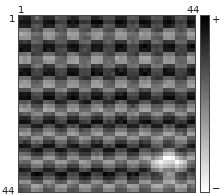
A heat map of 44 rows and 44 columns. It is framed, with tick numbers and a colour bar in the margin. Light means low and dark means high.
Stripes running across repeat 7 times from top to bottom. One dip sinks in the bottom right. The ninth with the lowest average is the bottom right.
